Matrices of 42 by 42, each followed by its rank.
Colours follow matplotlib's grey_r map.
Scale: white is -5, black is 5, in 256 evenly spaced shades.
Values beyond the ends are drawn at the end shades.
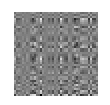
two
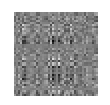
three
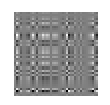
one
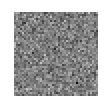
full rank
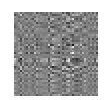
three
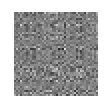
five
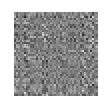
five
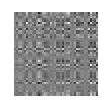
two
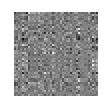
five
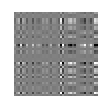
one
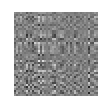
three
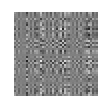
two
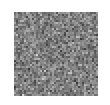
full rank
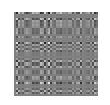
one
